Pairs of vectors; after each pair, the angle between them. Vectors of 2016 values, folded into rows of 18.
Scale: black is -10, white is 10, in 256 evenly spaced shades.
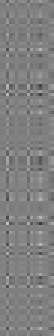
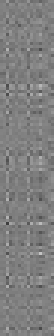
nearly opposite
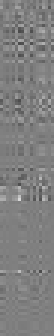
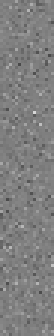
orthogonal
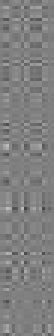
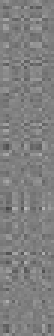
nearly opposite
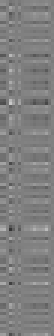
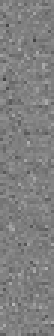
partly opposed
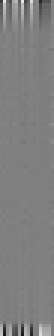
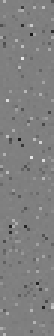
orthogonal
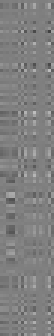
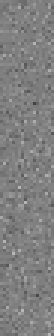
partly aligned
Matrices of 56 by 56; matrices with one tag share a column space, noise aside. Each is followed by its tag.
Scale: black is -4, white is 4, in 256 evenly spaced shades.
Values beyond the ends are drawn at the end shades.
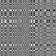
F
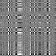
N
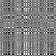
N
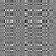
F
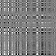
N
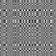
F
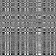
N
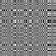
F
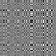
F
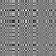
F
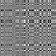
F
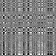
N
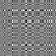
F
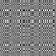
F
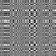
F
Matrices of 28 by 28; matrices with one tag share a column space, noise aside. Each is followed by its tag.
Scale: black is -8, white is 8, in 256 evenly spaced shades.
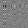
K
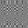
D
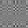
D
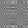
D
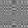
D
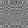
D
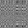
D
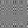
D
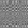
D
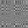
D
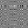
K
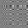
K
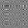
K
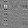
K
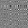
K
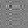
K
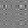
K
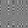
D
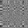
D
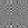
D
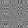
D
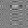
K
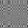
D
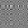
K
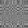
D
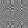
D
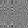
D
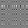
K
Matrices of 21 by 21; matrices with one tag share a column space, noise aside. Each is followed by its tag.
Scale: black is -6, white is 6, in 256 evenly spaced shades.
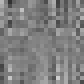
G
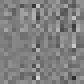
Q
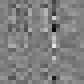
Q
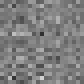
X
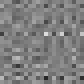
X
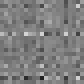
X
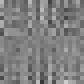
G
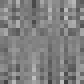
G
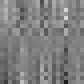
G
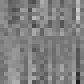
G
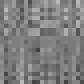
G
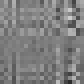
G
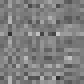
X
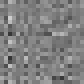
X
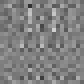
Q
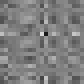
X
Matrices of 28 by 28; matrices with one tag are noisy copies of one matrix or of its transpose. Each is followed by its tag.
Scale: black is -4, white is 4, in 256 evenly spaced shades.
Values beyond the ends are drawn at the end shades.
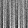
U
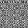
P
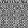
P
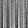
U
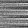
U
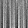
U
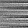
U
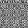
P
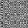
P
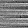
U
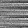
U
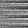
U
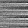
U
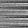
U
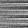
U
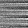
U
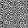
P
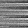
U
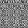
P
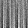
U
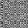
P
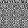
P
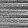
U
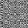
P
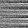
U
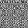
P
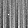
U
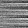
U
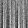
U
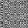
P
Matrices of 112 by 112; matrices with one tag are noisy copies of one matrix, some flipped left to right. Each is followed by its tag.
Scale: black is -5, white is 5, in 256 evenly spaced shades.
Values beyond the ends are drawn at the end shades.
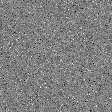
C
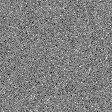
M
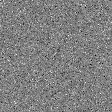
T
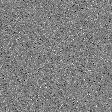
C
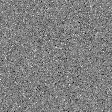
M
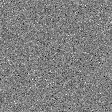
T
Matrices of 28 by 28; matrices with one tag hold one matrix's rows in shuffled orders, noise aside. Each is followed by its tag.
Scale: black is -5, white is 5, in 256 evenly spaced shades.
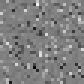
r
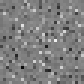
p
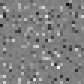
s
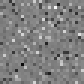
p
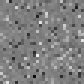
r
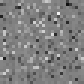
s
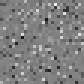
p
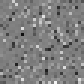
p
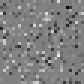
s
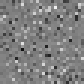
p
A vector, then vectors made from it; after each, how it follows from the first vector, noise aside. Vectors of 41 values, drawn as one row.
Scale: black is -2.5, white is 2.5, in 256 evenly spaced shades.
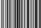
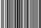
partly zeroed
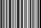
wrapped around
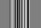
partly zeroed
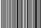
partly zeroed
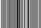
partly zeroed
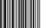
reversed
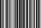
sign-scrambled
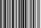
reversed
